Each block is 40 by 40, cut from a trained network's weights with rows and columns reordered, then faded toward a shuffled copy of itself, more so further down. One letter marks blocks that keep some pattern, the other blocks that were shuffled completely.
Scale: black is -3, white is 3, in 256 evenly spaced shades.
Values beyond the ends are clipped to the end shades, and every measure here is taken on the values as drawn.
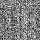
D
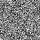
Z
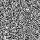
D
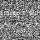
D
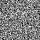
Z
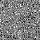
D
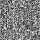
D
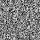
D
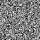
D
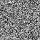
Z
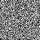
Z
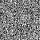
D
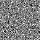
D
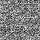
D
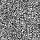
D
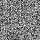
D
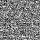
D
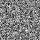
Z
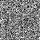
D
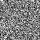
Z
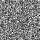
Z
